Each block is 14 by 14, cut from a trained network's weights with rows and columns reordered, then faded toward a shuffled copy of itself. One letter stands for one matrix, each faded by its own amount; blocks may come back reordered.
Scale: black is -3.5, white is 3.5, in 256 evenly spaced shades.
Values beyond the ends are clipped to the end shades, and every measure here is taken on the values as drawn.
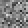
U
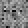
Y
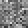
U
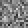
Y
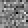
Y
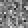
Y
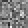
U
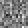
U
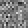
U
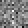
Y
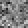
Y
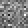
Y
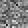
U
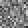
U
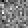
Y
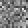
U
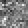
Y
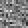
U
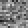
Y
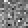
Y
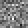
U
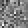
U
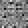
Y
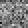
Y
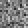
U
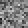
Y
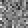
U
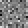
Y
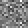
U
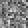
U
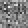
Y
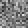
U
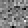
Y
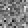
U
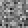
Y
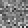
U
